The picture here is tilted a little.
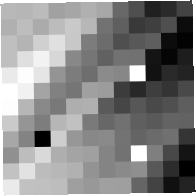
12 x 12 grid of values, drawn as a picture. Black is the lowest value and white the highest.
The bottom middle is the calmest part. Values rise toward the left. Overall the values sit about 50% of the way up the scale. Three lone cells stand out: two far higher and one far lower than their neighbours.
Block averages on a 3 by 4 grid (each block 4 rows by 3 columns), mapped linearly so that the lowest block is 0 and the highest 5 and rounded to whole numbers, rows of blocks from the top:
5 4 2 0 | 5 3 2 1 | 4 4 3 1
